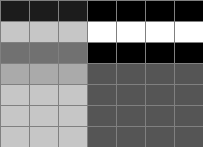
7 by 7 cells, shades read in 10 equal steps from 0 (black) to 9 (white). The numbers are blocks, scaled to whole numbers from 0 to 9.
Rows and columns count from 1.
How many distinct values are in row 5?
2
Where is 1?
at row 1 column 1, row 1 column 2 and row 1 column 3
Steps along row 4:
same same down same same same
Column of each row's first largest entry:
1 4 1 1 1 1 1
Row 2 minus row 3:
3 3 3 9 9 9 9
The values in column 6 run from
0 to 9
